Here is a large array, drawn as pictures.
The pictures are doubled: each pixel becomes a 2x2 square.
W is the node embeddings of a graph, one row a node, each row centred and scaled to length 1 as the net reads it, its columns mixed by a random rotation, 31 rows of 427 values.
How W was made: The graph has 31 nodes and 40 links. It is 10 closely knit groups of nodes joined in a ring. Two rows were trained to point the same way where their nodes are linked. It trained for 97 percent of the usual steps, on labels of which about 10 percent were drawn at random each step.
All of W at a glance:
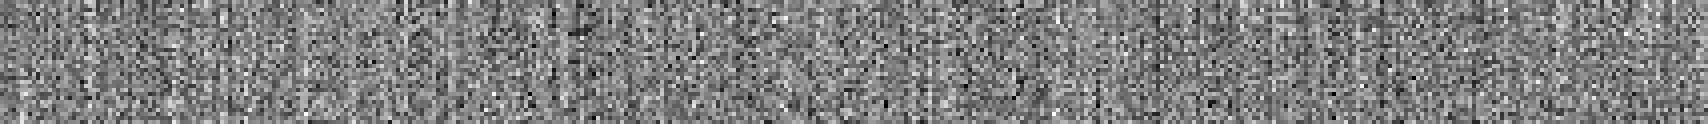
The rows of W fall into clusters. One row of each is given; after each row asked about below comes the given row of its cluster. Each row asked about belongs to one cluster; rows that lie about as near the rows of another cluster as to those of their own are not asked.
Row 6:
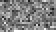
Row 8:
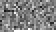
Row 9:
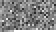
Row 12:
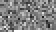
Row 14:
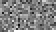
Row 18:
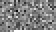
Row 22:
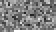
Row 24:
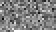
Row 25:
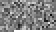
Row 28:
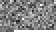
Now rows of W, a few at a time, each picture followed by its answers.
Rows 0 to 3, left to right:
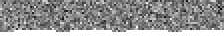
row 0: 14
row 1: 12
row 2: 24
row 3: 6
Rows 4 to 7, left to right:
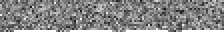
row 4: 28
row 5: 9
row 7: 12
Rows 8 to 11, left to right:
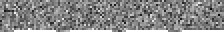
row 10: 24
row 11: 25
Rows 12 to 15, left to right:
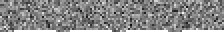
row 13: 9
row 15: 8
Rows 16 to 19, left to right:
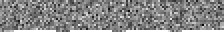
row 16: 9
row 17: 28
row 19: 6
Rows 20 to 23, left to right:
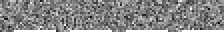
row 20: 22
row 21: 14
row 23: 18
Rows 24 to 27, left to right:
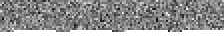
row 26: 25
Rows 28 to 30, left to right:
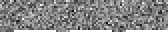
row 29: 18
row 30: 22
